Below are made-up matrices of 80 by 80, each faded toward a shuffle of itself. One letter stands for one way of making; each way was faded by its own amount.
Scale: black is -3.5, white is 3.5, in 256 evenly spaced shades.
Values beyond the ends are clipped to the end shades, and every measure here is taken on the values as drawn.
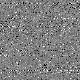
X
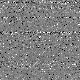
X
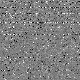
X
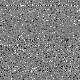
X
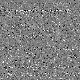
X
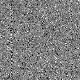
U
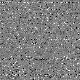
X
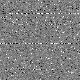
X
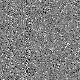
U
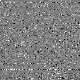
X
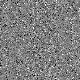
U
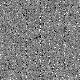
U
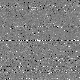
X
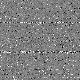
X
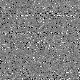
X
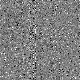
U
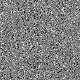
U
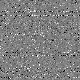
X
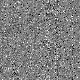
U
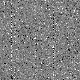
U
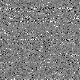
X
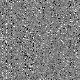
U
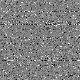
X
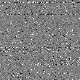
X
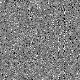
U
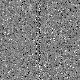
U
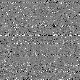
X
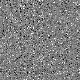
U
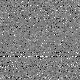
X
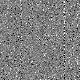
U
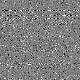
X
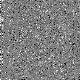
U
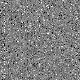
U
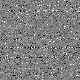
X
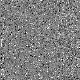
U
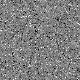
U
